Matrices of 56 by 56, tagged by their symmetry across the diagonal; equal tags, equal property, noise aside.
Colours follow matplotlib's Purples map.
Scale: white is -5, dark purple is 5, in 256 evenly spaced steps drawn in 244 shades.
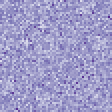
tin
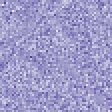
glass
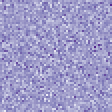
glass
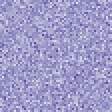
tin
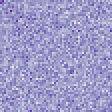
tin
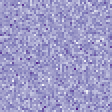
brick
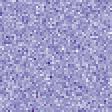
glass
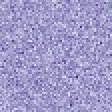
brick
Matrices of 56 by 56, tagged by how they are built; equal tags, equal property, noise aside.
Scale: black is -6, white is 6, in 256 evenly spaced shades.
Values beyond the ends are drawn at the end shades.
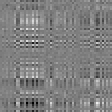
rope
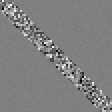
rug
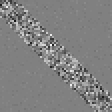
rug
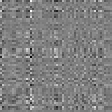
rope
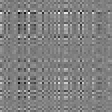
rope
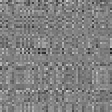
rope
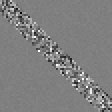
rug
